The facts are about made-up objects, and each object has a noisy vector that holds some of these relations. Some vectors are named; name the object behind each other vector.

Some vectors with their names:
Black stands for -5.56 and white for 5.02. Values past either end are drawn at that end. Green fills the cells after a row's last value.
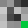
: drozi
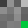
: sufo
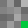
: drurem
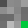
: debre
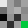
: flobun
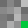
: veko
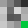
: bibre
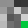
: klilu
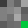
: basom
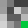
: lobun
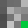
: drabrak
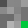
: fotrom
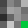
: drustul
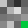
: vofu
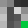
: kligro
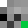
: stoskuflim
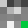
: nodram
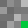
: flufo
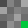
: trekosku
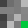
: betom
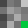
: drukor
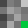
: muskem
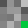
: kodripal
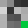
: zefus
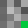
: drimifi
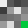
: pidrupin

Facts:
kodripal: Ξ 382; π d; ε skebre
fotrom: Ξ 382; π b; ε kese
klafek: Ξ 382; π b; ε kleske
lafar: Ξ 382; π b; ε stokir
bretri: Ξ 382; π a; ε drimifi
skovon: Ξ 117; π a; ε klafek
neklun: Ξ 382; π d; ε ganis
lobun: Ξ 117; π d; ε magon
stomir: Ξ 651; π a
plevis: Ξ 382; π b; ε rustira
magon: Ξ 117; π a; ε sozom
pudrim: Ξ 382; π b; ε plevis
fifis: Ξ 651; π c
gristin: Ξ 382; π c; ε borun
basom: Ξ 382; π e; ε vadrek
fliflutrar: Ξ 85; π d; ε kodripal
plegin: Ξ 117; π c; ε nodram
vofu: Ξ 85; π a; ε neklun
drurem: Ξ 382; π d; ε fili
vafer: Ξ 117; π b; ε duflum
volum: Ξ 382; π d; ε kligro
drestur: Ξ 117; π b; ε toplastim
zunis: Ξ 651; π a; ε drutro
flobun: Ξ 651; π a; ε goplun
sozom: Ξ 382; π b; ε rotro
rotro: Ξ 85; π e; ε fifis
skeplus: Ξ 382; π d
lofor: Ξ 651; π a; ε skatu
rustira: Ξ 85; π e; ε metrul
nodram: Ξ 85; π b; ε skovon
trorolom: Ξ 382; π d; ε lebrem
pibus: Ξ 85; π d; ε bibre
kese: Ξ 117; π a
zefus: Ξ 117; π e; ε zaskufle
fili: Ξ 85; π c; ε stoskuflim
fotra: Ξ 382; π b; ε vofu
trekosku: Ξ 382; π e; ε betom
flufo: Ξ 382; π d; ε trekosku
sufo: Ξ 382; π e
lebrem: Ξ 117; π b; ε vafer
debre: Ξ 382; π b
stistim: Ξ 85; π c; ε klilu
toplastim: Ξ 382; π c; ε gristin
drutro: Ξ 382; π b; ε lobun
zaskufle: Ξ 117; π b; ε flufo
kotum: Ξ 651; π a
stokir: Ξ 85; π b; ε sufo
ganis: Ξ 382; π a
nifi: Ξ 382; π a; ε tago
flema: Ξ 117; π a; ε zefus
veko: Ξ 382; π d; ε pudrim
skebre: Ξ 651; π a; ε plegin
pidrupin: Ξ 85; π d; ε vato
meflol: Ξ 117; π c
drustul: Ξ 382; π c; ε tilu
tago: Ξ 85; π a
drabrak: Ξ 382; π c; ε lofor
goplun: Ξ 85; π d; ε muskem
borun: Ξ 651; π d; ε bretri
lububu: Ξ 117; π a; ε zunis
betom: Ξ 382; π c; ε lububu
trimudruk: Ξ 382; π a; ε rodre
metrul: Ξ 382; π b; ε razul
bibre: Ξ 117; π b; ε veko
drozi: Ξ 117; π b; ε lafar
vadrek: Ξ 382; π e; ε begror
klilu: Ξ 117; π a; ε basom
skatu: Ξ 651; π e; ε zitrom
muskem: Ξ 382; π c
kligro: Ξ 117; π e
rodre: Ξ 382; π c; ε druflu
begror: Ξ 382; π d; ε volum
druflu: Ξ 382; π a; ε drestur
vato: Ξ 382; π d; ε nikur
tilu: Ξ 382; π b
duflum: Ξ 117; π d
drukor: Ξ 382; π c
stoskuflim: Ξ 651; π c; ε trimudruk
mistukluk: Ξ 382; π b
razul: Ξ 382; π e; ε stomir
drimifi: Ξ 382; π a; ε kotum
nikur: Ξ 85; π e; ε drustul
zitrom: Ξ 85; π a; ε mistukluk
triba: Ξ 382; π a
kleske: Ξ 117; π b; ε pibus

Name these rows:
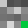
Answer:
stokir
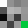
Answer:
lofor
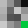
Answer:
drestur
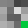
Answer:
plegin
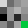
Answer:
fifis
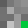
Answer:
mistukluk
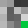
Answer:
flema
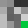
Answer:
lububu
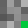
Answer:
vato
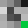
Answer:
zaskufle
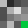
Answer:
stistim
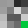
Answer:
kese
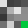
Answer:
fili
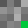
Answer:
razul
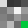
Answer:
rustira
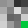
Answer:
skovon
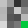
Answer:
duflum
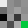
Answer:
zunis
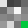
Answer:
pibus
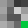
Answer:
meflol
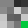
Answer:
magon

